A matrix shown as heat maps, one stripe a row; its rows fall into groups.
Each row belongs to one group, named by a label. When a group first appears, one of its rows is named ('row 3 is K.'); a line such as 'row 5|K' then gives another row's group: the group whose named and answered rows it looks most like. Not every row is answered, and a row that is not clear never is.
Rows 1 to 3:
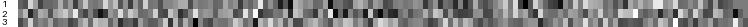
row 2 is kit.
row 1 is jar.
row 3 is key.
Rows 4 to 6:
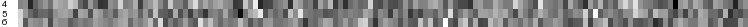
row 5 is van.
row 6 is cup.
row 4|kit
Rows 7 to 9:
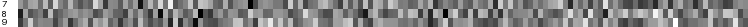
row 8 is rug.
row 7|cup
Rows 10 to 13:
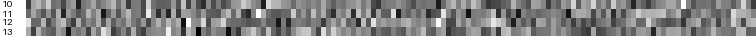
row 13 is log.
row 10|key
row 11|rug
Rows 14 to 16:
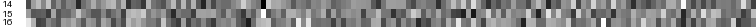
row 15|kit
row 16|van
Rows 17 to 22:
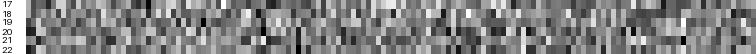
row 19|key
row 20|jar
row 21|kit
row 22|jar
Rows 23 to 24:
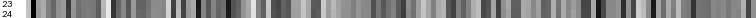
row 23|log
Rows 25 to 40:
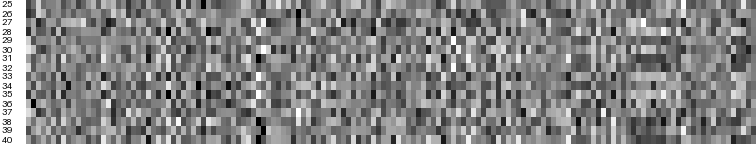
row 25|key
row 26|jar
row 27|kit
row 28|rug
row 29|cup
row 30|van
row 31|cup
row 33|rug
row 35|rug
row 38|cup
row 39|key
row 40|cup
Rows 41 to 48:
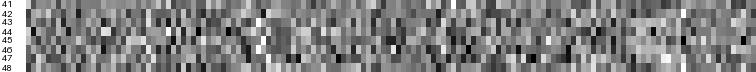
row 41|cup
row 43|rug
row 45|kit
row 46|rug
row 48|key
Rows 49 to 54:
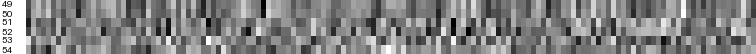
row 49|key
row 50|key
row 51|rug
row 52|rug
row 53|cup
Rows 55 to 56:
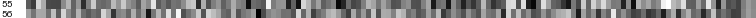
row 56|cup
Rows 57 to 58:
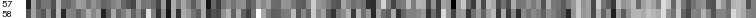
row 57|rug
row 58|rug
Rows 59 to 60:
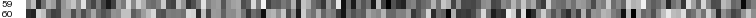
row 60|jar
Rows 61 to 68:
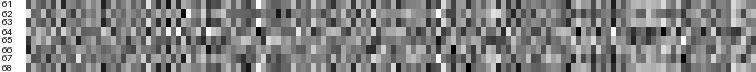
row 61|rug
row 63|rug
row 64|cup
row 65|key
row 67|kit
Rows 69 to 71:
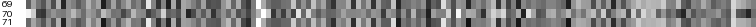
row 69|rug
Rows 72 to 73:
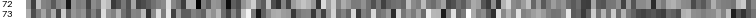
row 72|log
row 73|cup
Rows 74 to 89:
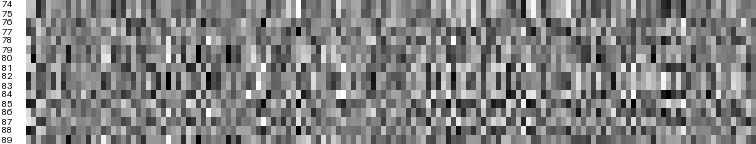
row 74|van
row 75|van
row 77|jar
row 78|cup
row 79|log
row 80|log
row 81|van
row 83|rug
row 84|van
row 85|jar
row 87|van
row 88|jar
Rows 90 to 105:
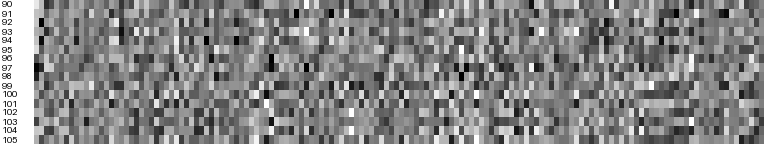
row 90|van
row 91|kit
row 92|log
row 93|van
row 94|log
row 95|cup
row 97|jar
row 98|rug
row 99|kit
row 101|rug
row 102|van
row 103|key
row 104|van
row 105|cup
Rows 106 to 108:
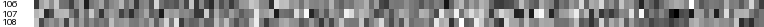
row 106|key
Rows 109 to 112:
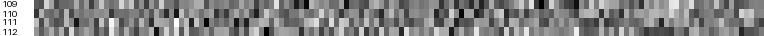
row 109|jar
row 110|rug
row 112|cup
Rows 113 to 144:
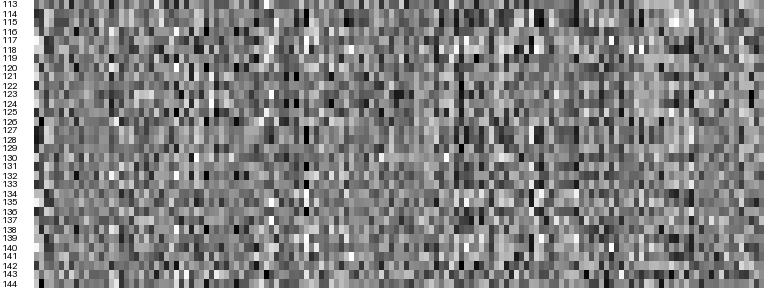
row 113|rug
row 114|jar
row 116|log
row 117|van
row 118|van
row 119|rug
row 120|log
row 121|kit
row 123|kit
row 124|kit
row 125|rug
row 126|log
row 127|jar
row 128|jar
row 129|rug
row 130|kit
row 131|jar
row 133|jar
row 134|van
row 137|kit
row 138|log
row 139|van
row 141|van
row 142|rug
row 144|log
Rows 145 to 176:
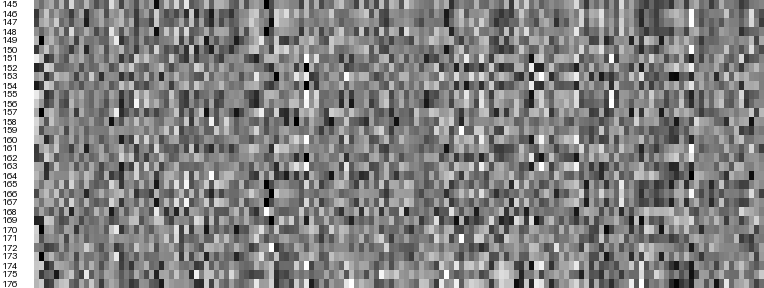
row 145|cup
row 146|key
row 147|key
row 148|cup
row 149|log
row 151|van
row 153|van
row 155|van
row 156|van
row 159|cup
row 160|van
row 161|key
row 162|jar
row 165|cup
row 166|key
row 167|cup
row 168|rug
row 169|jar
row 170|log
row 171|cup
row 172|kit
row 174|van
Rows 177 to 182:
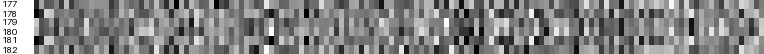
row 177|rug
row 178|jar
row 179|kit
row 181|jar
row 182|rug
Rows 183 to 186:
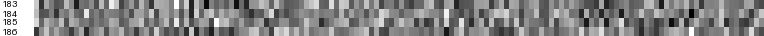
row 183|log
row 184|kit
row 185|cup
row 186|key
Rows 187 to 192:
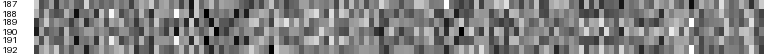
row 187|kit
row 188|log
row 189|key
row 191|log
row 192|key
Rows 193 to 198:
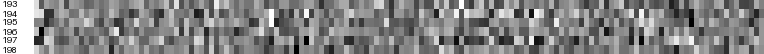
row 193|cup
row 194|van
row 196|log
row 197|jar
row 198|kit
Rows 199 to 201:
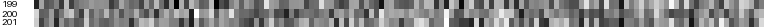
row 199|rug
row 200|kit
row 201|kit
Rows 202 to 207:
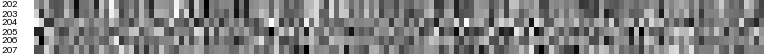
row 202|log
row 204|van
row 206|log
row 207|jar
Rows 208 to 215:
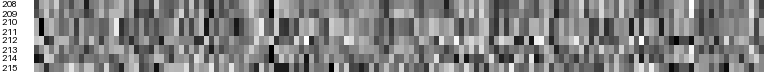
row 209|key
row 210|log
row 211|log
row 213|key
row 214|jar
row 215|kit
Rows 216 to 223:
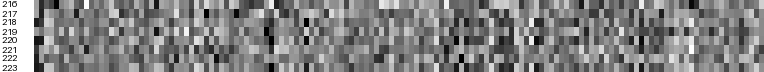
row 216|kit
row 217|log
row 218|jar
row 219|cup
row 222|rug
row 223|jar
